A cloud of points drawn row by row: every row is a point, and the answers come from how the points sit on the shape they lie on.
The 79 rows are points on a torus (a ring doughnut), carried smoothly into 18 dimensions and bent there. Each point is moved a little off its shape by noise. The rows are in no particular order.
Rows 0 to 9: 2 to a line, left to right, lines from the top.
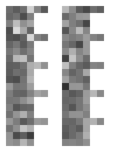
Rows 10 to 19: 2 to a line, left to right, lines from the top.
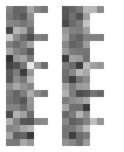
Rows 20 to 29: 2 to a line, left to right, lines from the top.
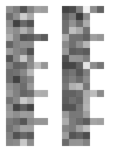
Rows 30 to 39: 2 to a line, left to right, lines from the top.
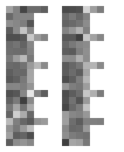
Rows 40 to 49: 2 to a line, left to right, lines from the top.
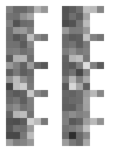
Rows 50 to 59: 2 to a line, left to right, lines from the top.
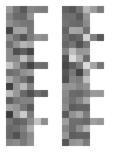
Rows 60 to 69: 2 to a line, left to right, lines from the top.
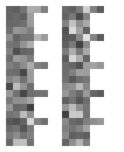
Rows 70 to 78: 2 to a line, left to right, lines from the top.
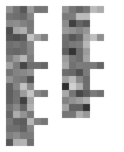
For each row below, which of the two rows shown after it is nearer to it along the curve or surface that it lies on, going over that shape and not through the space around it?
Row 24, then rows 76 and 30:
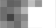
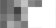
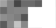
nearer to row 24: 76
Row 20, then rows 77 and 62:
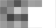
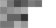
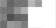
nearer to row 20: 77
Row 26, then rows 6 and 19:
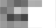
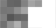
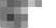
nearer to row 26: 19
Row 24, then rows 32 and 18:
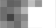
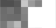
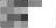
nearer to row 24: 32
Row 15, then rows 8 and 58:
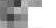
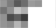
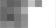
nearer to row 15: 8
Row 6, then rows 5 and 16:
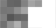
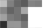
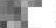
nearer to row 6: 5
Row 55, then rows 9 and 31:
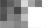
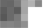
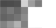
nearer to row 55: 9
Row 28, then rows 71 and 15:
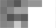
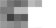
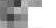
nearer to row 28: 15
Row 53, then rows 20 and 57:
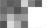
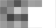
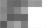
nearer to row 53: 57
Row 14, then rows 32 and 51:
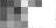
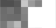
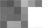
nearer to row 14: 32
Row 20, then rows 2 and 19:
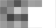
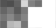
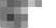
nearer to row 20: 19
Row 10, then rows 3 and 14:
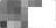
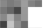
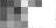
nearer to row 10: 3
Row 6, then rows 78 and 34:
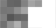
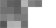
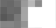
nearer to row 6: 34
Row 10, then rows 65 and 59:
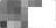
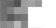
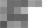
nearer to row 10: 59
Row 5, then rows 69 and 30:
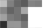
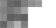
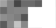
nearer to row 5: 69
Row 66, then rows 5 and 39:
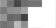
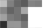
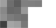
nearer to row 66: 39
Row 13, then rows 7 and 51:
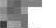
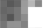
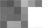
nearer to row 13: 51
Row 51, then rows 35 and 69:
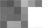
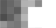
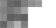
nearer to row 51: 35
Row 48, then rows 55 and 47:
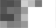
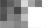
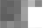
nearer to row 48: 55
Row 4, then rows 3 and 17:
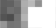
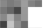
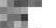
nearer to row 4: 3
